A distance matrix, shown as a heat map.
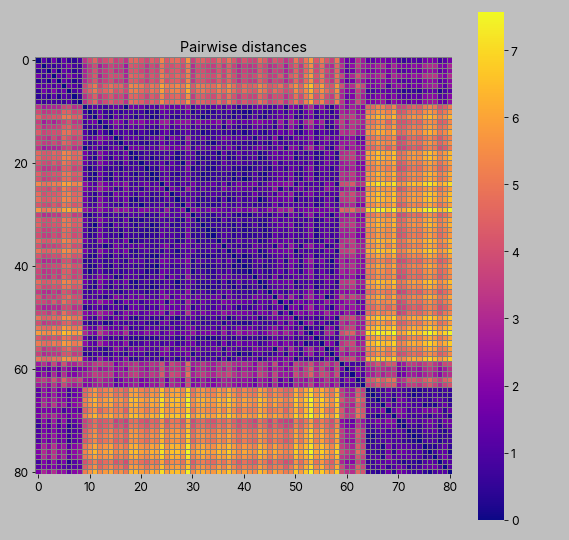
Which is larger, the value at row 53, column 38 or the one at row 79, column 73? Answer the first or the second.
the first
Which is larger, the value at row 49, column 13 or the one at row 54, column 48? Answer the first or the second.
the first
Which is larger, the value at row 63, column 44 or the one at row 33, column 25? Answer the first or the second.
the first
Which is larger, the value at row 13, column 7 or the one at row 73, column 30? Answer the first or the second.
the second
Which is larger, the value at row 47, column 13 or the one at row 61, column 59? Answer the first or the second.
the first
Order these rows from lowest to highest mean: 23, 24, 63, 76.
23, 63, 24, 76
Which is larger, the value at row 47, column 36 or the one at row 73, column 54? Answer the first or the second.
the second
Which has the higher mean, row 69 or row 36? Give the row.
69
